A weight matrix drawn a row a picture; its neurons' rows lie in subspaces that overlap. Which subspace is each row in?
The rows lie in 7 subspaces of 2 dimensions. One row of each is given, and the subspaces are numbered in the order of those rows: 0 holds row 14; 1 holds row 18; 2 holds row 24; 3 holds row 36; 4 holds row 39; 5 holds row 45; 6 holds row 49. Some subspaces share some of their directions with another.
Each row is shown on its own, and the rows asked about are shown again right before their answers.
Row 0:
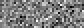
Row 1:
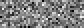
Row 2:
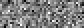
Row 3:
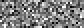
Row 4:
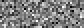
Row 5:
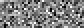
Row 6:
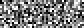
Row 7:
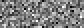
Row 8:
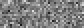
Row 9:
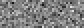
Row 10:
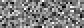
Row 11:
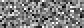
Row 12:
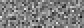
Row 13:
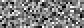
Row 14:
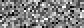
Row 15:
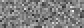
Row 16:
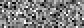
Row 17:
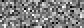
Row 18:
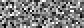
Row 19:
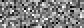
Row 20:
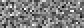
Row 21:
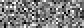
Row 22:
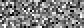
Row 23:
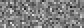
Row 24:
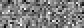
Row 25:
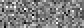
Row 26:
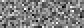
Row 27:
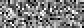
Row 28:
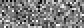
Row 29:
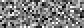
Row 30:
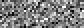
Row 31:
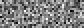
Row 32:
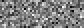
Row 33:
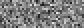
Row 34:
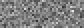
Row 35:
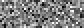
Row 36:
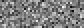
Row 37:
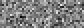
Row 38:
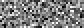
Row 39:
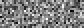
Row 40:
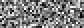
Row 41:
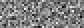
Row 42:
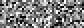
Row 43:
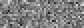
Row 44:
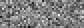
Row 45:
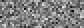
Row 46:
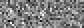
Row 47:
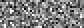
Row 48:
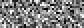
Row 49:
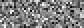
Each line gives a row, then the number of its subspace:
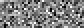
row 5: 4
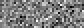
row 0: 1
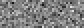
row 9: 3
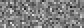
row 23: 0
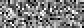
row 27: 0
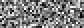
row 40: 4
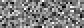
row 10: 3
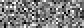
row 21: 3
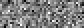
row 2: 2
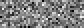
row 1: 5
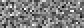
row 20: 1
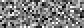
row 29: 5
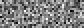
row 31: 4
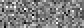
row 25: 3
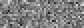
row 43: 2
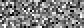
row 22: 1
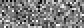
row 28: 5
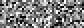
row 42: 1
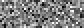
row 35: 6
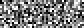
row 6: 4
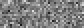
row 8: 2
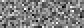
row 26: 6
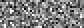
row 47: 0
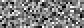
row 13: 3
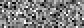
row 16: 3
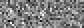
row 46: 0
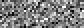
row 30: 0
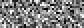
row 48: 6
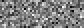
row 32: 5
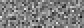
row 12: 6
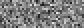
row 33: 6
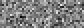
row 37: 1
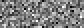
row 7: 6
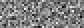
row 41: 6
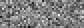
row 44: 5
